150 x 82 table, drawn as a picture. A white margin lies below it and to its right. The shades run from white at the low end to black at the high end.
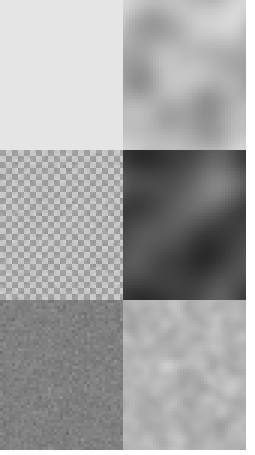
It is made of 3 by 2 panels. Panel 1,1: very low, flat. Panel 1,2: low, smooth. Panel 2,1: low, checkered. Panel 2,2: high, smooth. Panel 3,1: middling, fine-grained, faint in contrast. Panel 3,2: low, blotchy, faint in contrast.
